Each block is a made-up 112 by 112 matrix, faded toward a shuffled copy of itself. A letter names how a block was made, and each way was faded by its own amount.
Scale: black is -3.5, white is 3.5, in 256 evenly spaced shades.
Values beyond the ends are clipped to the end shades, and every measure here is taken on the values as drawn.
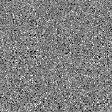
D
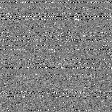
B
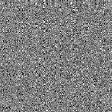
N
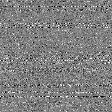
B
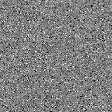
D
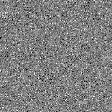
D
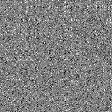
D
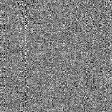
N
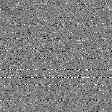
B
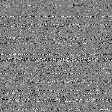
B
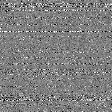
B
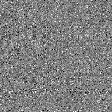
D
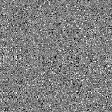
D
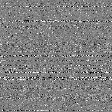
B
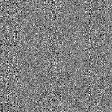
N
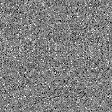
D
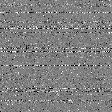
B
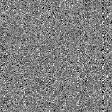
N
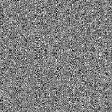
N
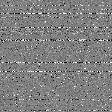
B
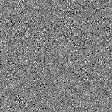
D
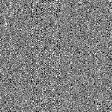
N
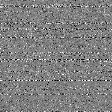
B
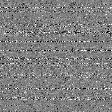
B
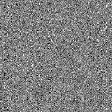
N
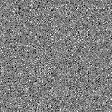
D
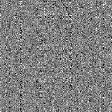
N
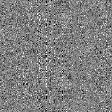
N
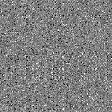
D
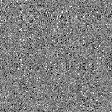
D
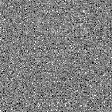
D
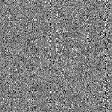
N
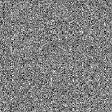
N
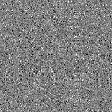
D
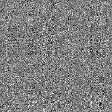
N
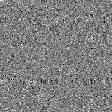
D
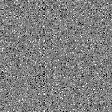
D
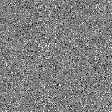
D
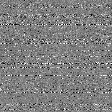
B
